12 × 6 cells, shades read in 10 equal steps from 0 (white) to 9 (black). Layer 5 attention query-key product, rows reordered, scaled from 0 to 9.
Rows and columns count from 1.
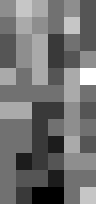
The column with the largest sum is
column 4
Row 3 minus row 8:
1 -1 -4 2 1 1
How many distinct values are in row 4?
4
